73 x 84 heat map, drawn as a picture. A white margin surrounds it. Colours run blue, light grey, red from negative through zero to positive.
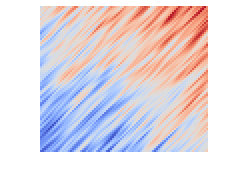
Grain: diagonal, up to the right. Slope: up to the top right. Ninth with the lowest average: bottom left. Ninth with the highest average: top right. Odd rows or columns: none. Histogram: bell-shaped. Mirror symmetry: none. Lone odd cells: none.
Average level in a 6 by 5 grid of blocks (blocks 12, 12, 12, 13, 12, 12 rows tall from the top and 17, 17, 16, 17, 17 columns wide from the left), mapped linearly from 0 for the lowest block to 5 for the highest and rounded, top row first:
3 3 4 4 5 / 2 3 3 4 4 / 2 2 3 4 4 / 1 1 2 3 3 / 0 1 1 2 3 / 0 1 1 2 2
